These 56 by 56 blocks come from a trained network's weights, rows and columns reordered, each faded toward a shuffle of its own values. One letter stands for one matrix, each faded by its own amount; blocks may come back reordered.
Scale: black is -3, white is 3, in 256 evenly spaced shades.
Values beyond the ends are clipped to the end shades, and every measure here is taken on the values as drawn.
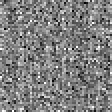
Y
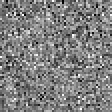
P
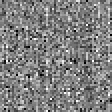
Y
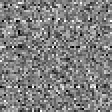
P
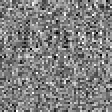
P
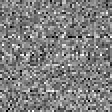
P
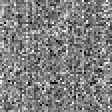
Y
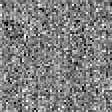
Y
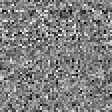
P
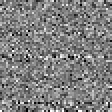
P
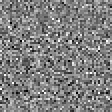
P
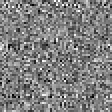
P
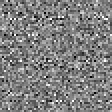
P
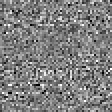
P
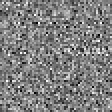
P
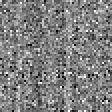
Y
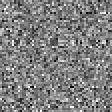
P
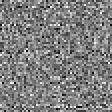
P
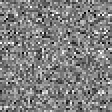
P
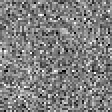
P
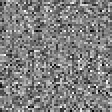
P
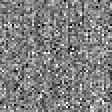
Y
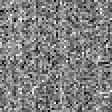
Y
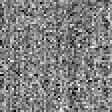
Y
